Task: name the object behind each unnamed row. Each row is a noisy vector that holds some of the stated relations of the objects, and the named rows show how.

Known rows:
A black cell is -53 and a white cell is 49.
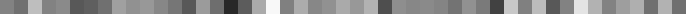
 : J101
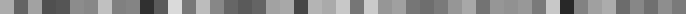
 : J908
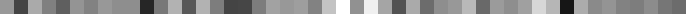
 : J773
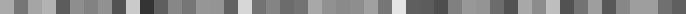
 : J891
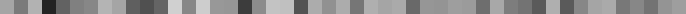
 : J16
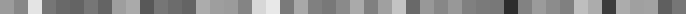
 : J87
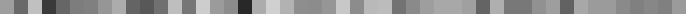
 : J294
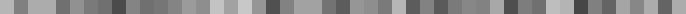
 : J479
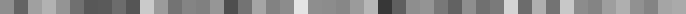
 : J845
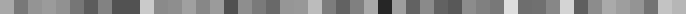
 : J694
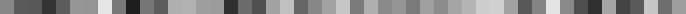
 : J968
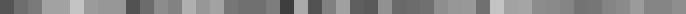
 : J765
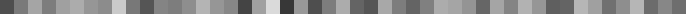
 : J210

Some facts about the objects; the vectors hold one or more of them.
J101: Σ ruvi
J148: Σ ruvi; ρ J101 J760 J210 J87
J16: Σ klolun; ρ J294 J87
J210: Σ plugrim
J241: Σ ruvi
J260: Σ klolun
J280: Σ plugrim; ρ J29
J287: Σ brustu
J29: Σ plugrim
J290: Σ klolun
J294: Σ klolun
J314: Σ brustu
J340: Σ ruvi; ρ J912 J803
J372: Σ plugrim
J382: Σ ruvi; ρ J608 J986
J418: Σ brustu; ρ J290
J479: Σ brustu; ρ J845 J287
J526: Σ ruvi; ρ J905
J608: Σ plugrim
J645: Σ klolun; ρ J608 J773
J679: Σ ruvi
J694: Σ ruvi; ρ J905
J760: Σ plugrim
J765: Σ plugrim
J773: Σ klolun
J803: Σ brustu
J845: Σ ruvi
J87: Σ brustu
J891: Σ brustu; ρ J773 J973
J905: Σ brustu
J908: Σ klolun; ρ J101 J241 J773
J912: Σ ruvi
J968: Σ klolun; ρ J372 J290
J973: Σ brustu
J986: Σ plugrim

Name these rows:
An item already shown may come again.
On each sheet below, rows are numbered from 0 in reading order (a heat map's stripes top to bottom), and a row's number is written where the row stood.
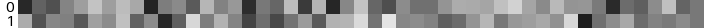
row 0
J372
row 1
J645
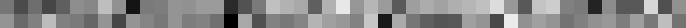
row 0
J290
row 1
J382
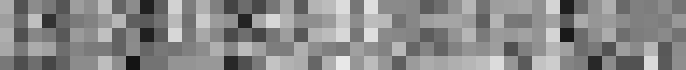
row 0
J645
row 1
J294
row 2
J645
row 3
J314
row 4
J290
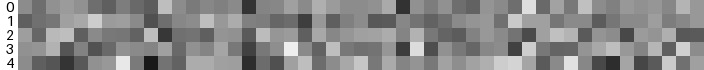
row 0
J679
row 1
J280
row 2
J973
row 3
J148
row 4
J968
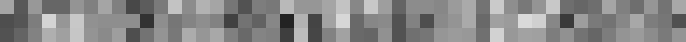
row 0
J260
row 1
J608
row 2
J29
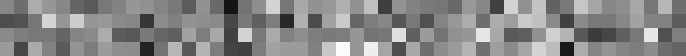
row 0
J241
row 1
J986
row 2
J418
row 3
J773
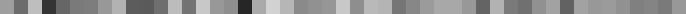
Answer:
J294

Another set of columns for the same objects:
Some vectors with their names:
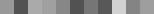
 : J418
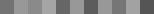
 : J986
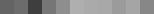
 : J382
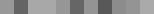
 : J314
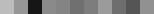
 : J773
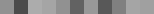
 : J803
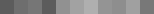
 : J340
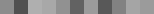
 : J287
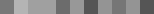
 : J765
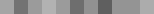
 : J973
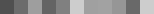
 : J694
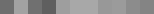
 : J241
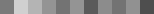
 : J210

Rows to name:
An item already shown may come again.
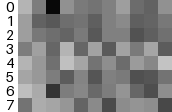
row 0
J645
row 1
J260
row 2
J294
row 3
J608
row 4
J891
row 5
J16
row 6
J908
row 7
J372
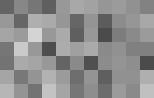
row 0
J679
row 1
J314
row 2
J87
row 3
J148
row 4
J372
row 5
J973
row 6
J891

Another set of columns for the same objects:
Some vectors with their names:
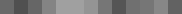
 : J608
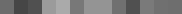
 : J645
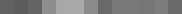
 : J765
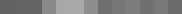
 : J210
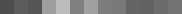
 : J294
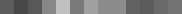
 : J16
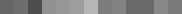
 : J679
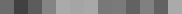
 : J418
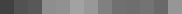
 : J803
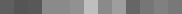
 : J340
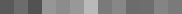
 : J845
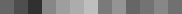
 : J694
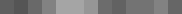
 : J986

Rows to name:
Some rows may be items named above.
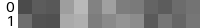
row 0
J294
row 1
J908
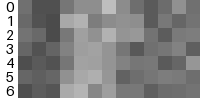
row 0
J382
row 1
J908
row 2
J148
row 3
J608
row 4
J87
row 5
J372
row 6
J260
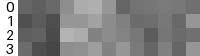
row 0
J372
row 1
J973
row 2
J773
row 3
J891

